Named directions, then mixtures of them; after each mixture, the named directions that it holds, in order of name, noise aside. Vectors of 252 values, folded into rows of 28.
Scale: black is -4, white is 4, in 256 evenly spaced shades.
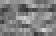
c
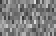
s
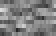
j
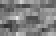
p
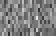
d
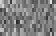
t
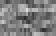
c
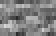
p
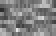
j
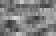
j, p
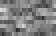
j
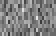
d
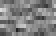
j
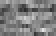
c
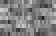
d, j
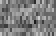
j, s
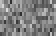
j, t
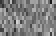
t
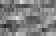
p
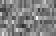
d, j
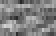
p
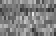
c, s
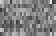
p, t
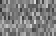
s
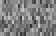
d, s
